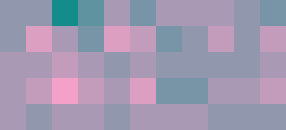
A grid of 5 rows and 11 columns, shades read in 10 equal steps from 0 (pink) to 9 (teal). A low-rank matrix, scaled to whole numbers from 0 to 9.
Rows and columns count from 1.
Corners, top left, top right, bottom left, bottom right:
4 5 3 4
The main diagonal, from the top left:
4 1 2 2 4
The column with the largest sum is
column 7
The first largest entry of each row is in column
3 4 5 7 2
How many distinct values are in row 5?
2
